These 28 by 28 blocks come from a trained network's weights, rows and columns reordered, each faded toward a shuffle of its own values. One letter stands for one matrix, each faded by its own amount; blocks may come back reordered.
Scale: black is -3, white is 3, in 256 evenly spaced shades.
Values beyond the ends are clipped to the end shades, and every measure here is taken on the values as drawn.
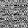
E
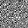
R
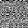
E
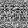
E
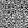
R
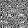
R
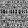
E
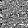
R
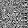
R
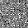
R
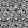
E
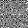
R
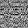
E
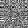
E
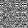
E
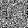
R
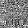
R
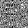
R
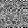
E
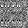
E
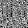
R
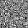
R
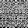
E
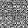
E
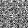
R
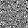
R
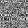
E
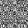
E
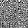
R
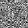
R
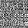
E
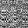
E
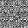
E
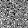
R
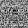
E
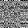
E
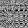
E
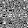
R
